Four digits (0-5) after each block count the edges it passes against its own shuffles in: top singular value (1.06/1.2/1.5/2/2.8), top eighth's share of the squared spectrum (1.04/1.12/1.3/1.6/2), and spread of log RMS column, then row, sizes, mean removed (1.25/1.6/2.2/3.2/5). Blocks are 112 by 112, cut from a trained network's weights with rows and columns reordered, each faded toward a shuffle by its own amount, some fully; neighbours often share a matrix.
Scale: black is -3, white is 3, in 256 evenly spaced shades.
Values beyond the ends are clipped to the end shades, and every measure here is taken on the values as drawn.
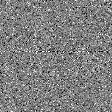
3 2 1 1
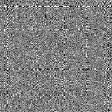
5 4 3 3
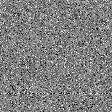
3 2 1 1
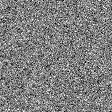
0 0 0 0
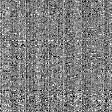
4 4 1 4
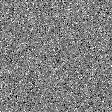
0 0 0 0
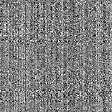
4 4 1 3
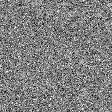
2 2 0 0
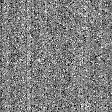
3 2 0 1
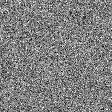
0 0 0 0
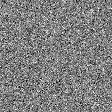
1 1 0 0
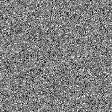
2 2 1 1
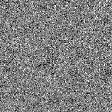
2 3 1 1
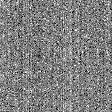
3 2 0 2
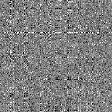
4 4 3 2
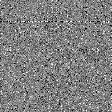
3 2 2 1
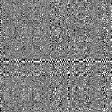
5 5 4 3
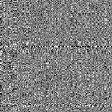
4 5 3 3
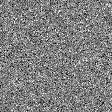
1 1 0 0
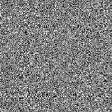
3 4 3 2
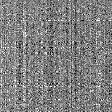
4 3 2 3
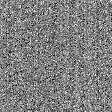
2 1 0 1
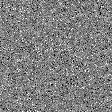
1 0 0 0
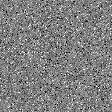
2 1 0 0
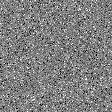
0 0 0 0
